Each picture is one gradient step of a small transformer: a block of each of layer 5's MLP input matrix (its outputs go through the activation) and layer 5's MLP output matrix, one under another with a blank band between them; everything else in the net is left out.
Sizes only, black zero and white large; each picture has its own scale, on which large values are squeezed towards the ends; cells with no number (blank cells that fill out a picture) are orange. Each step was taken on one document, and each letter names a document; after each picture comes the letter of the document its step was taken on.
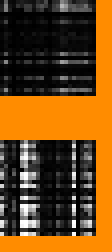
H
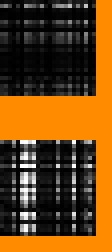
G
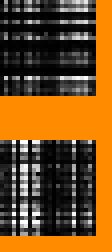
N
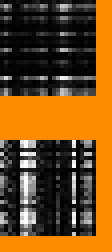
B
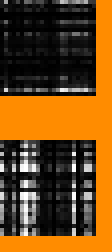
H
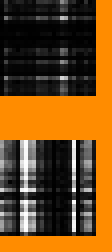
B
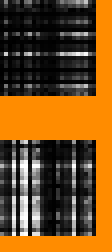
N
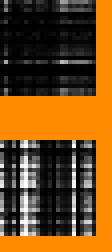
H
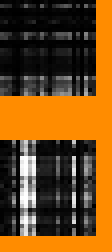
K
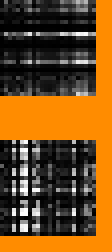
N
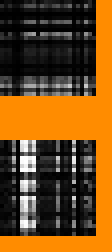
K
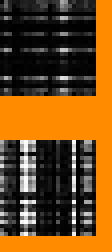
B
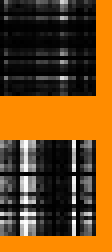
B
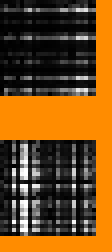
N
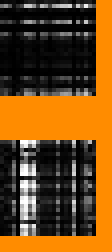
K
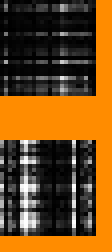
H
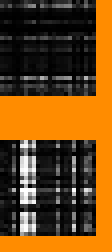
K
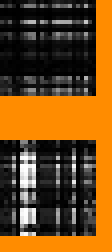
K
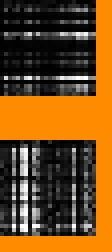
N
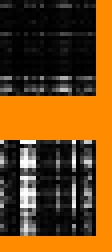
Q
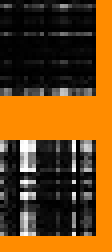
Q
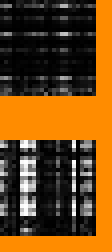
Q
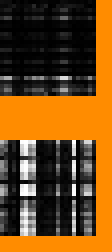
Q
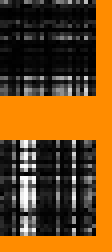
G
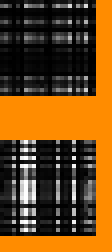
G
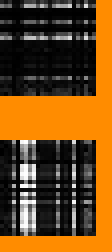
K
